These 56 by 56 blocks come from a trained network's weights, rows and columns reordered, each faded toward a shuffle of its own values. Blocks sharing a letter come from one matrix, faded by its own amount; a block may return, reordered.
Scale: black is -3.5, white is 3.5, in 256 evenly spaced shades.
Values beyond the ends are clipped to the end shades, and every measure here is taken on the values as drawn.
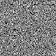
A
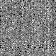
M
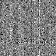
M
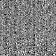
M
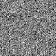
A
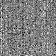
M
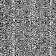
M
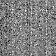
M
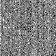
M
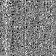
M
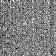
M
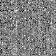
M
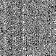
M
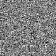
A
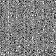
M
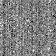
M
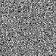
A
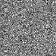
A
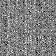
M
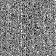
M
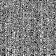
M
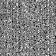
M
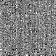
M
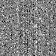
M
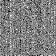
M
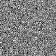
A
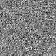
A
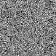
A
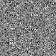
A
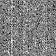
M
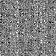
M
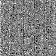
M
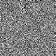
A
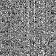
M
